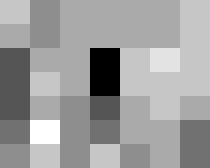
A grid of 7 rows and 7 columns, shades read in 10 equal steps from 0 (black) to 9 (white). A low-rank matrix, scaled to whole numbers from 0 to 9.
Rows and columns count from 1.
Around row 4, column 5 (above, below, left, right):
7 6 0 7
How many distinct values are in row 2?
3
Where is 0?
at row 3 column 4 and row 4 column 4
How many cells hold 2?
0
